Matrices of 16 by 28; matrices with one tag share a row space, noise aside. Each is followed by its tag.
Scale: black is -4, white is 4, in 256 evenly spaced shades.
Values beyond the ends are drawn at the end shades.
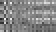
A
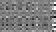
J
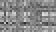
A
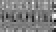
J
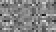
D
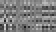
A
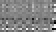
J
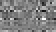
D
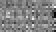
J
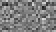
D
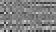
A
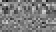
D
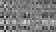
A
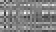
A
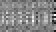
J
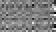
J
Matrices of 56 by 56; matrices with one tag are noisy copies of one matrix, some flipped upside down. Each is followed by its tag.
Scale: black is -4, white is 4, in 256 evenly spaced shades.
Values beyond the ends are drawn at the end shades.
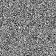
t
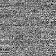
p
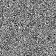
t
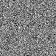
t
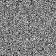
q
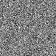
t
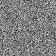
t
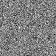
t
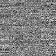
p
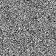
t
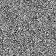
t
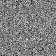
q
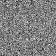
q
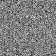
q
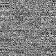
p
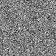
t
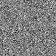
t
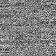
p
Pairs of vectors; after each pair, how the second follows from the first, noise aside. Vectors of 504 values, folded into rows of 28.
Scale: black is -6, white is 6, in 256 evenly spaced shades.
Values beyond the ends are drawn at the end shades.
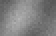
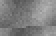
wrapped around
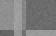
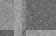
copied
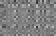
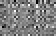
scaled up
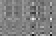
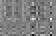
copied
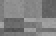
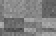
copied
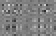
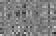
wrapped around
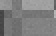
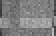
wrapped around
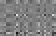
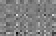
copied
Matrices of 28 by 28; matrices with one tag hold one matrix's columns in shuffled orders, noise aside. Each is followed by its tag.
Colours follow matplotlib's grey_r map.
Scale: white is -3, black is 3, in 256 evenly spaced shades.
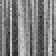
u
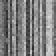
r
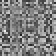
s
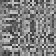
s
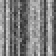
r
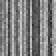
r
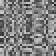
s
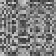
s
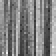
u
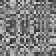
s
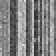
r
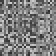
s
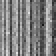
r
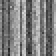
r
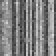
r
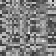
s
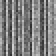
r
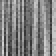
u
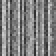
r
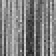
u
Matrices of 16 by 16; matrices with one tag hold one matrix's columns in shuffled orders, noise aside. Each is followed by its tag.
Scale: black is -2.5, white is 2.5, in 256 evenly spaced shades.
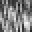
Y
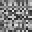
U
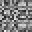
U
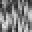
Y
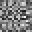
U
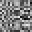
U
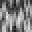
Y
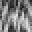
Y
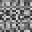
U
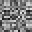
U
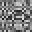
U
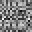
U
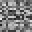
U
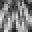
Y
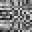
U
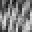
Y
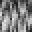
Y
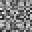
U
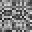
U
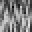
Y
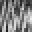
Y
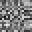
U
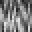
Y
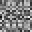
U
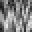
Y
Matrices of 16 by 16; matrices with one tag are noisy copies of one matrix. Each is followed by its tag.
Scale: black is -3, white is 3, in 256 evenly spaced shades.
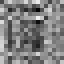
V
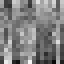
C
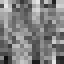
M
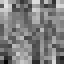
M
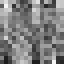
M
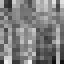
C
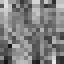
M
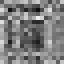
V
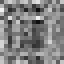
V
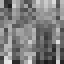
C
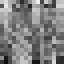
M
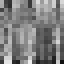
C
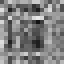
V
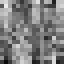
M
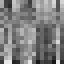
C
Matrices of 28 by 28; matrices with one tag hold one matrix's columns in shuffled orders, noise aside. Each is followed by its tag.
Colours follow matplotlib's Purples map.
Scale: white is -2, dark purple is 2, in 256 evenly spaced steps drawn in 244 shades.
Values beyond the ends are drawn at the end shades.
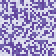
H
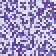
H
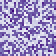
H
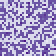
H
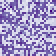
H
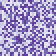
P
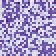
H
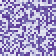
P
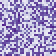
P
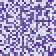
P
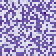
P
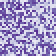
H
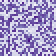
P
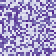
P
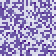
H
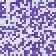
H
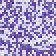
H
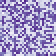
P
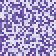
P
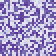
H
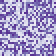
H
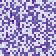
P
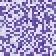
P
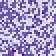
H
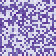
P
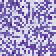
H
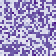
H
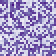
H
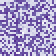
P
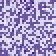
H
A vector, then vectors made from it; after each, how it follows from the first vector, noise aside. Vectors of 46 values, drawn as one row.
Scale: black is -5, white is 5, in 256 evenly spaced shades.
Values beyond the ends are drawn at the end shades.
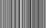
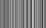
wrapped around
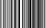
scaled up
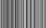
reversed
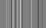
partly zeroed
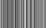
reversed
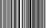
scaled up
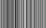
reversed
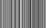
copied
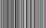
reversed
